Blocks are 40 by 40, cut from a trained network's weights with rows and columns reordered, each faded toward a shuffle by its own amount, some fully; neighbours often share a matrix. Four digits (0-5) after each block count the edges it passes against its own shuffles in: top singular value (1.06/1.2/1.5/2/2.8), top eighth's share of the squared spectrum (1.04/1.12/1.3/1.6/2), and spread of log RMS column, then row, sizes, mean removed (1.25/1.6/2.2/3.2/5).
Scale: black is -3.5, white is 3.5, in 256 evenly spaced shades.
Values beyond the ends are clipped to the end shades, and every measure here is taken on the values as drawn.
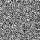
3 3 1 0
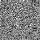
2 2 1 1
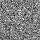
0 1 0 0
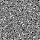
0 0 0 0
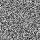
1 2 0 0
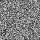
1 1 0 0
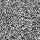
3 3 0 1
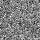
0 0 0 0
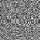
4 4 2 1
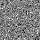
2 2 0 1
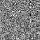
3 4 1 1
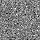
0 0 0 0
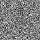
2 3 1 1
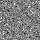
0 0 0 0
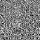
3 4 1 2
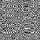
4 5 1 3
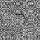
3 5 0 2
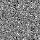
1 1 1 0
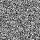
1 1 0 0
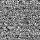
2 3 0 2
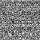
3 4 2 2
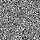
1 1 0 0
